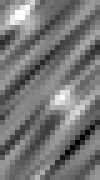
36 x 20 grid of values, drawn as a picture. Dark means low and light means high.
Ninth with the highest average: top left. Grain: diagonal, up to the right. Bumps: two.
